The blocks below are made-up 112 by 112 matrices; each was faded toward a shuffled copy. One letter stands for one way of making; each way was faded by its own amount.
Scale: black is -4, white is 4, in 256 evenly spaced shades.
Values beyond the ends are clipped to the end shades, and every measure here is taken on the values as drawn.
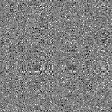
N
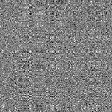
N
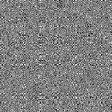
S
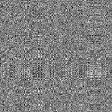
S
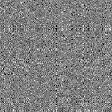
N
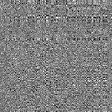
S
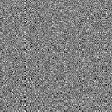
S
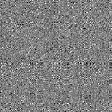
N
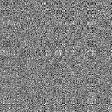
S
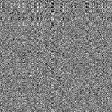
S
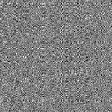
S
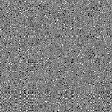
N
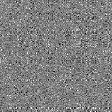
N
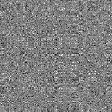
N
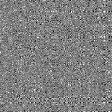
N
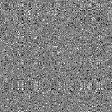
N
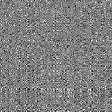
N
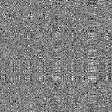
N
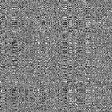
S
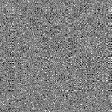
N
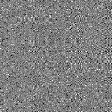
N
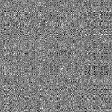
S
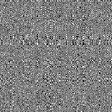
S
